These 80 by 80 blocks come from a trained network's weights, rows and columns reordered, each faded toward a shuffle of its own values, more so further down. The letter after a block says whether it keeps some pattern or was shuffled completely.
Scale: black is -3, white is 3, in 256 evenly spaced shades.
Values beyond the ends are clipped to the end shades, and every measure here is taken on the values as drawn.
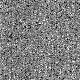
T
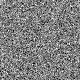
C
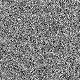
T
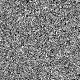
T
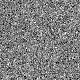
C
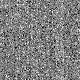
T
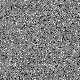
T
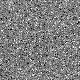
C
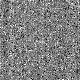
T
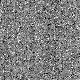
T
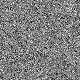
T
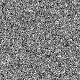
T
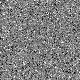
C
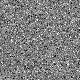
C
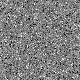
C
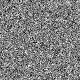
C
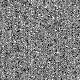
T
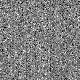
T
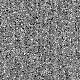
T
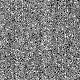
T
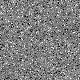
C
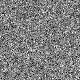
C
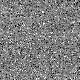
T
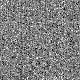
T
